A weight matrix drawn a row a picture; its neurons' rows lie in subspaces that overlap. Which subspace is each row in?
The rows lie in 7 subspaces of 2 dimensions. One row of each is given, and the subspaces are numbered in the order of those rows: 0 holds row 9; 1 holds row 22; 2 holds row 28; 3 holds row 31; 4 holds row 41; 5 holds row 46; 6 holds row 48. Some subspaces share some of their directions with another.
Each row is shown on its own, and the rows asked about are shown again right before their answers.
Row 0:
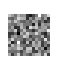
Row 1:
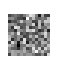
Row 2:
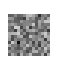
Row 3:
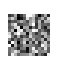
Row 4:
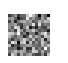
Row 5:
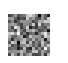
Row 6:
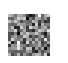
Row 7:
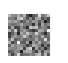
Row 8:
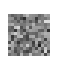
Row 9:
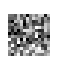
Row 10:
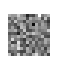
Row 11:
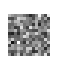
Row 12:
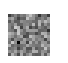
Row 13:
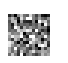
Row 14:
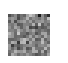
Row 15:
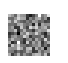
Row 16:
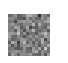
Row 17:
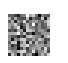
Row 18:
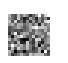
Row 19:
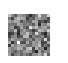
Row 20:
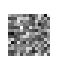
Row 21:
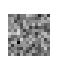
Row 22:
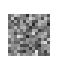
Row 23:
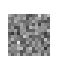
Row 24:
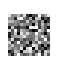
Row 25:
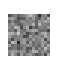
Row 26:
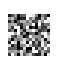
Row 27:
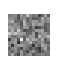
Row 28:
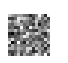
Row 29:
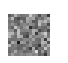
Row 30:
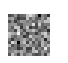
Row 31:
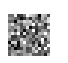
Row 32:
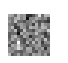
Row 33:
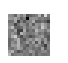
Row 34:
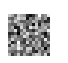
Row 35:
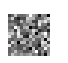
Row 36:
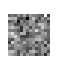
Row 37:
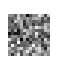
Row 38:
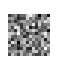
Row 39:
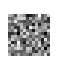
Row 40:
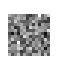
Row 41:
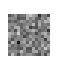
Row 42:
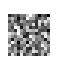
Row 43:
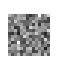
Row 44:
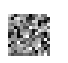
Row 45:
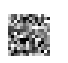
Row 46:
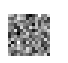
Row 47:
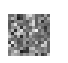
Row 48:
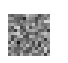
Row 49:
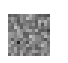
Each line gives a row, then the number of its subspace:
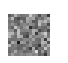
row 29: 1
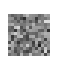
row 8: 6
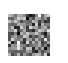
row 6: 0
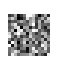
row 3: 5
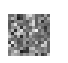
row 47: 5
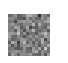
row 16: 3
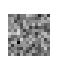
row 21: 0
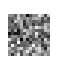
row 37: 0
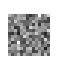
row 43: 5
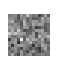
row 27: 0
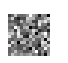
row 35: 1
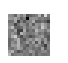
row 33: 2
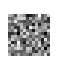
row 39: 3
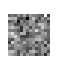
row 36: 2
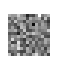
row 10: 1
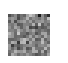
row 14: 6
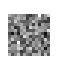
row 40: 5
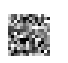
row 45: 6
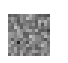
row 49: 3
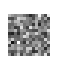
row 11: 2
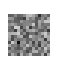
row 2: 6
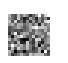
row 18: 6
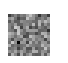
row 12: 3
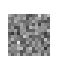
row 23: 5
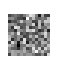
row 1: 0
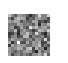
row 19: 1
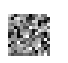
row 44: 1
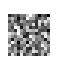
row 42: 3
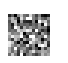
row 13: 3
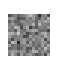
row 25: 2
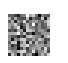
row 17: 1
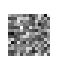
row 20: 2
